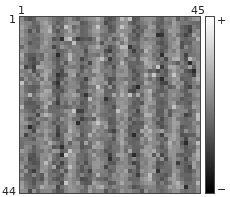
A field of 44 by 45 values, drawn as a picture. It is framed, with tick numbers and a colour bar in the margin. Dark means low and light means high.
Overall the values sit about 50% of the way up the scale. Stripes running up and down repeat 7 times from left to right. The values follow a bell shape. There is no seam. No single row or column stands out from its neighbours. There is no overall slope.
